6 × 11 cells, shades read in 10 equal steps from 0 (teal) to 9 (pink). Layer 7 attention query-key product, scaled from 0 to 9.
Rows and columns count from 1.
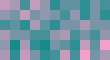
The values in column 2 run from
0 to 6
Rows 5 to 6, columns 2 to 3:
0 6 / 1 7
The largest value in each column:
7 6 7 7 5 5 7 5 9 4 9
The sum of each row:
41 42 38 42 39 49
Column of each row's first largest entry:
1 3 4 1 11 9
